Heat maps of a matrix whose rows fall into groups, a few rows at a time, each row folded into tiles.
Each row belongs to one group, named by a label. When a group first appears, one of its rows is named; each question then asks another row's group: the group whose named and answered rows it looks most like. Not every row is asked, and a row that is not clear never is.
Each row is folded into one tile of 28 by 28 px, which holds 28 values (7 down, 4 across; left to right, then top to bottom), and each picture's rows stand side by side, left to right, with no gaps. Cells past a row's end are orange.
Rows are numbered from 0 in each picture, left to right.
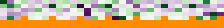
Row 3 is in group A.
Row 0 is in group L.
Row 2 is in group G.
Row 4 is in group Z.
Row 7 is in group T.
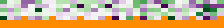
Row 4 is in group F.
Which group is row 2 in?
G
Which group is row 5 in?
Z
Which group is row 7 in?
Z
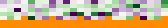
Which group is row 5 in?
F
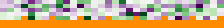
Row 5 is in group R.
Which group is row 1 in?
R
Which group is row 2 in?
L
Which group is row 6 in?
Z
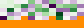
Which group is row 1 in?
Z
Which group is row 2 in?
R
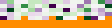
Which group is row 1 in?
G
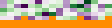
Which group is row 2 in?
A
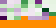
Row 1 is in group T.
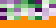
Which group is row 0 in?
F
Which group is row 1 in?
L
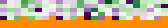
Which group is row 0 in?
F
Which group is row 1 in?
L
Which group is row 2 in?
F
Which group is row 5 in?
G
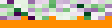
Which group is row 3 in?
R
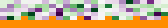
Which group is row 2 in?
A
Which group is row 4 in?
A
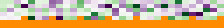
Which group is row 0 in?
G
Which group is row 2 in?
F
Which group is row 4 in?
A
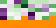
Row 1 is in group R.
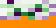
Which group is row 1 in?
R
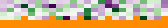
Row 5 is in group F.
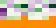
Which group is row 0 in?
A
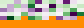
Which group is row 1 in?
L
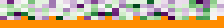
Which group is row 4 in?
A
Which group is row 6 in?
F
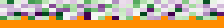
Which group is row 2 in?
R
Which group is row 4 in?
F
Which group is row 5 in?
R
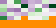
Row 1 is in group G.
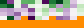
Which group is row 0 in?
L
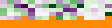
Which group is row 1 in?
A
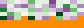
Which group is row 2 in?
R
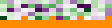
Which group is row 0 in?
L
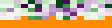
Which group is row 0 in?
G
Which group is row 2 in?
L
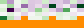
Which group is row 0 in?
L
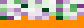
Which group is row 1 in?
T
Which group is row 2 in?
R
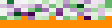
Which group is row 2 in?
A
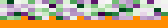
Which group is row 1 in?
Z
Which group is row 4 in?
Z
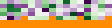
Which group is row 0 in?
Z
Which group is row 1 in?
A
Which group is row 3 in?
R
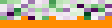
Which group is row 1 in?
F
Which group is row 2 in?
G
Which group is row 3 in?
R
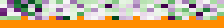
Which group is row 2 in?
Z
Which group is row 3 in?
G
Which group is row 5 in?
G
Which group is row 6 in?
Z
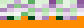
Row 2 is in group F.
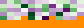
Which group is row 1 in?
R
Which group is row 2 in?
R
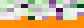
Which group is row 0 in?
G
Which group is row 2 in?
A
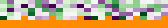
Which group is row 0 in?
L
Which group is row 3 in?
Z
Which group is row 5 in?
R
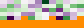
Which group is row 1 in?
A
